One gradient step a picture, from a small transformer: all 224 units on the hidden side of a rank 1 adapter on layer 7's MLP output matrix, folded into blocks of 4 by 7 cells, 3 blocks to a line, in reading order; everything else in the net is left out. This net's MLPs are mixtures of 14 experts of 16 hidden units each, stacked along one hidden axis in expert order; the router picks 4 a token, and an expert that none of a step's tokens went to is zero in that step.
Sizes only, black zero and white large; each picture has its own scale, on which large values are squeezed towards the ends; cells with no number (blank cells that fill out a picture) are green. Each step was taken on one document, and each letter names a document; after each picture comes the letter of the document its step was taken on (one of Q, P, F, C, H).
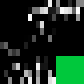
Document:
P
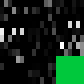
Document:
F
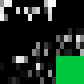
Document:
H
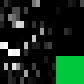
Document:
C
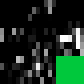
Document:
H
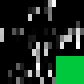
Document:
H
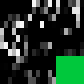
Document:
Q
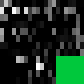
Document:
H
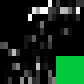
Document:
P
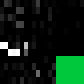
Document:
C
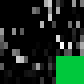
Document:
F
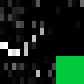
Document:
C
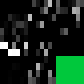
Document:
Q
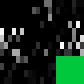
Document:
F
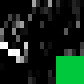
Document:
Q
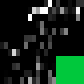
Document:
P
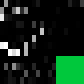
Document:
C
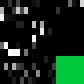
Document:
C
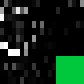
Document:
C
